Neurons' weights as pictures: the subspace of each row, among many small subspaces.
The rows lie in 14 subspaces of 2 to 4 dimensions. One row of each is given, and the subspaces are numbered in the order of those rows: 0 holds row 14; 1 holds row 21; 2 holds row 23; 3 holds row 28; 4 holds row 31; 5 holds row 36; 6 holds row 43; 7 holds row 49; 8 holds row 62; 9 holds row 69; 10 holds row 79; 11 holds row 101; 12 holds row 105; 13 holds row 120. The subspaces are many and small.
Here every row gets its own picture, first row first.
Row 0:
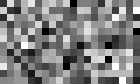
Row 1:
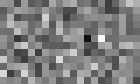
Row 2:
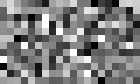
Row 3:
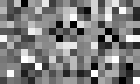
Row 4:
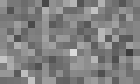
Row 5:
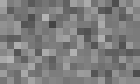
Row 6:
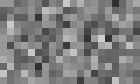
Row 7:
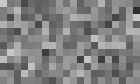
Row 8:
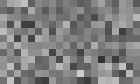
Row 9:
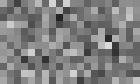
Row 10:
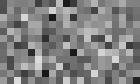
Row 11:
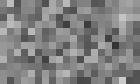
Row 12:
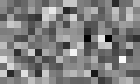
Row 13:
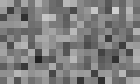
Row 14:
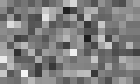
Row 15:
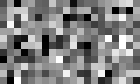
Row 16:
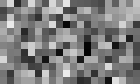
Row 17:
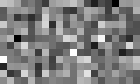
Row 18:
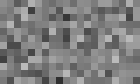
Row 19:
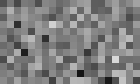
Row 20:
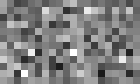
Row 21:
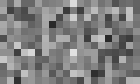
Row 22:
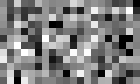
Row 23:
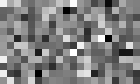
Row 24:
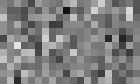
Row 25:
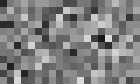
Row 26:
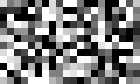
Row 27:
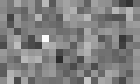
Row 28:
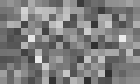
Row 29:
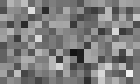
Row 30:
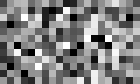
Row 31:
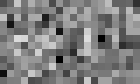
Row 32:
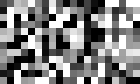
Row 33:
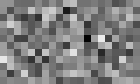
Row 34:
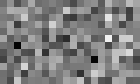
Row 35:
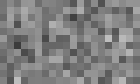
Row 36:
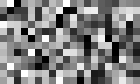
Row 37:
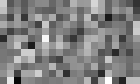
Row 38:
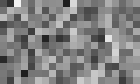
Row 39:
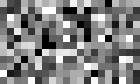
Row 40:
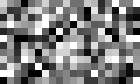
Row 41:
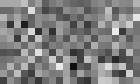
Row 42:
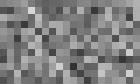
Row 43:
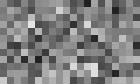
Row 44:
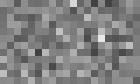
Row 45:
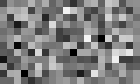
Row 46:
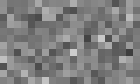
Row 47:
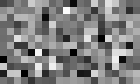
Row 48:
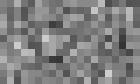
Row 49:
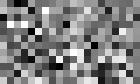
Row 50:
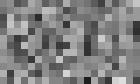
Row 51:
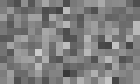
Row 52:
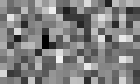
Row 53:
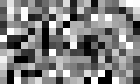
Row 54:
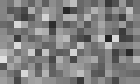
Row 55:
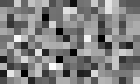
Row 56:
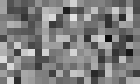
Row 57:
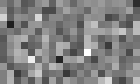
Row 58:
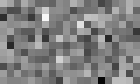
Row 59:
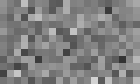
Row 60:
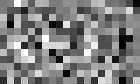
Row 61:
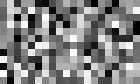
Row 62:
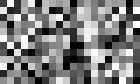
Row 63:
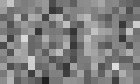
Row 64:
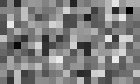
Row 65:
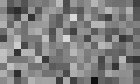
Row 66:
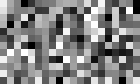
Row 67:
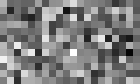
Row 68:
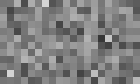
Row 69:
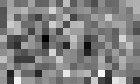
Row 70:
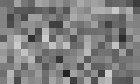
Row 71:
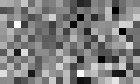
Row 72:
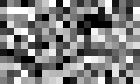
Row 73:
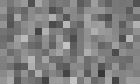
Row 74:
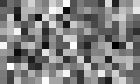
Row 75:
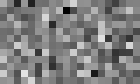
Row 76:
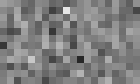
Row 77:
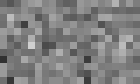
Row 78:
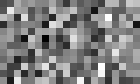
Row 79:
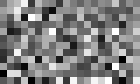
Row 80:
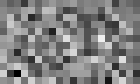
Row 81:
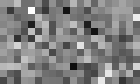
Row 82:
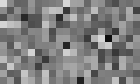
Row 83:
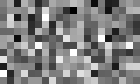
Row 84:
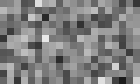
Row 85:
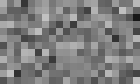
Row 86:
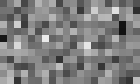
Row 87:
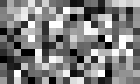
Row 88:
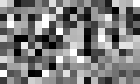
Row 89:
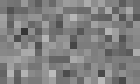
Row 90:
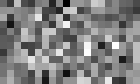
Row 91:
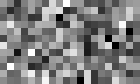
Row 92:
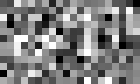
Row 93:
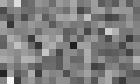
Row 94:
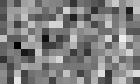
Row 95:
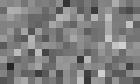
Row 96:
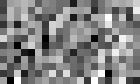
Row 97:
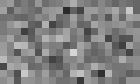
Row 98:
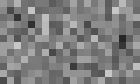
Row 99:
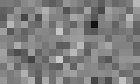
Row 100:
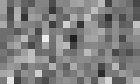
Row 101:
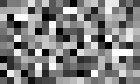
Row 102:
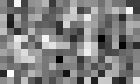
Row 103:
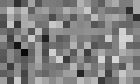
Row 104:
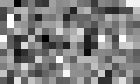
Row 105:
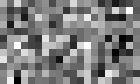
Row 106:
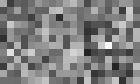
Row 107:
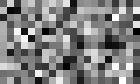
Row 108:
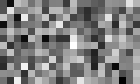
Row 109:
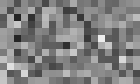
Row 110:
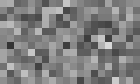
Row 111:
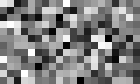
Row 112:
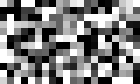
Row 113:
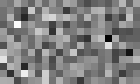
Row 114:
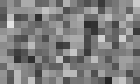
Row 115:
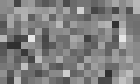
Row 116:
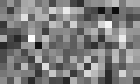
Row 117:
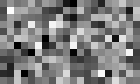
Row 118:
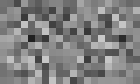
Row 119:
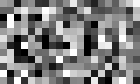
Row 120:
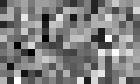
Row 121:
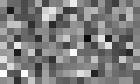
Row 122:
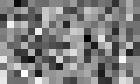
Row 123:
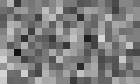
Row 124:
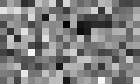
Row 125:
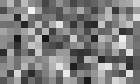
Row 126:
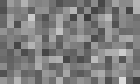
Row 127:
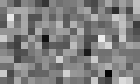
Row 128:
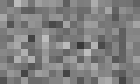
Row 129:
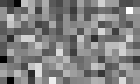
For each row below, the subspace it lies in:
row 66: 9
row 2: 2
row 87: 3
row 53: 9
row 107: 8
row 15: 12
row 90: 5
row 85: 4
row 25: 13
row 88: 4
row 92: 4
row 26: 11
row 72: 10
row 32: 8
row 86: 3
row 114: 9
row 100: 8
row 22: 7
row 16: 5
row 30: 9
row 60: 7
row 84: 10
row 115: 3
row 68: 4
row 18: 11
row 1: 12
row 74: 8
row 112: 10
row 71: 6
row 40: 4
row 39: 2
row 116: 3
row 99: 9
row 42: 6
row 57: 9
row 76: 8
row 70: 3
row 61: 2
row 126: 9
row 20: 7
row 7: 8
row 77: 2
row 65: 10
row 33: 1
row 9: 5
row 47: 12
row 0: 8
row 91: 5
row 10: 10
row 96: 9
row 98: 6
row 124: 10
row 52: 2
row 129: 2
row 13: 10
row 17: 2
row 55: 12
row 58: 10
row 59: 10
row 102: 4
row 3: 4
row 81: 6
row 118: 3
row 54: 11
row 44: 12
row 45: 11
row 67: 1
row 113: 11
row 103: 7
